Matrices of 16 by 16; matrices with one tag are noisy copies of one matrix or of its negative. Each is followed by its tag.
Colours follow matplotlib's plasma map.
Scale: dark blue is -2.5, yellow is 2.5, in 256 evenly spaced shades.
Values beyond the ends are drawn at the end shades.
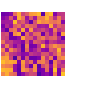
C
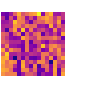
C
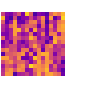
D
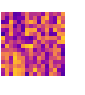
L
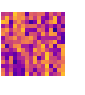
L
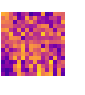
C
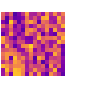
L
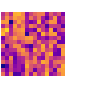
L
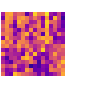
D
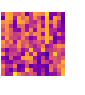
D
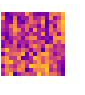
D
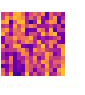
L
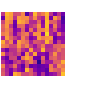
D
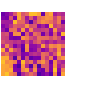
C
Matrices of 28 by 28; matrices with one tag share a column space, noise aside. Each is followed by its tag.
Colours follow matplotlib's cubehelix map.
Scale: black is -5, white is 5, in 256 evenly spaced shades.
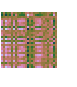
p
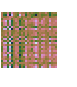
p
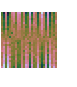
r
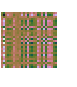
p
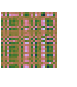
p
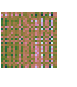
p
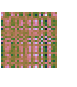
p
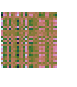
p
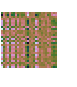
p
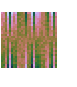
r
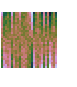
r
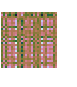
p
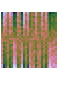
r
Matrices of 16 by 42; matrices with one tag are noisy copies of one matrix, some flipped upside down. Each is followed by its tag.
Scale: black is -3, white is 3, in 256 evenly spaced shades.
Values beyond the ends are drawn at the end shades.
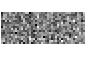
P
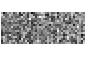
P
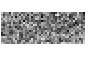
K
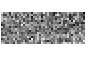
K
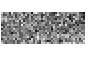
K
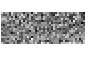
K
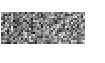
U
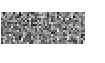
P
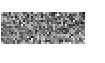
K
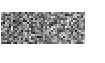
U
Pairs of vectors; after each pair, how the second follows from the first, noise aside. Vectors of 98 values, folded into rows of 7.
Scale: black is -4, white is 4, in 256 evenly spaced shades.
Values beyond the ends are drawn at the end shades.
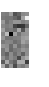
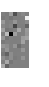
partly zeroed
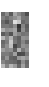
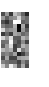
scaled up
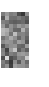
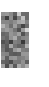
shuffled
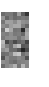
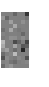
partly zeroed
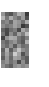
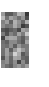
copied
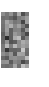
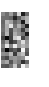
scaled up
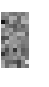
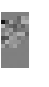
partly zeroed
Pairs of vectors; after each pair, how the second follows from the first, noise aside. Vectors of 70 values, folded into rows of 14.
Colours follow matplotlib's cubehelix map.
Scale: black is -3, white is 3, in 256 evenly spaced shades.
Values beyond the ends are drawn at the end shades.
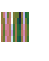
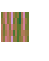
shrunk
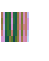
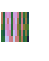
negated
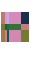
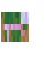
negated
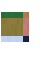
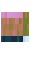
negated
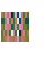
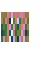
reversed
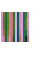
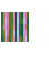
negated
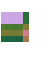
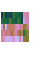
negated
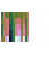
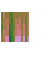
shrunk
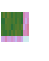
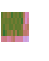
shrunk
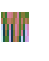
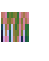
negated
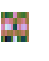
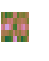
shrunk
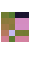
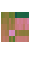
shrunk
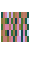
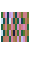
reversed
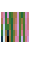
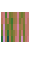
shrunk
